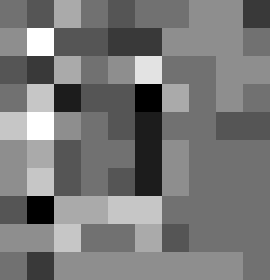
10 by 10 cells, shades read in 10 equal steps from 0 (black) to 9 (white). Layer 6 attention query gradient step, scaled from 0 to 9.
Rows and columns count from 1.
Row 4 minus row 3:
1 5 -5 -1 -2 -8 2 0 0 -1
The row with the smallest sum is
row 4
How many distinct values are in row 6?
5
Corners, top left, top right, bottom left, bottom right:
4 2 4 4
